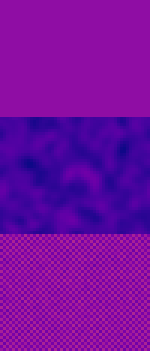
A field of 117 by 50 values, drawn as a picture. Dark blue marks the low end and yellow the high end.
It is made of 3 by 1 panels. Panel 1,1: low, flat. Panel 2,1: very low, blotchy, faint in contrast. Panel 3,1: low, checkered.
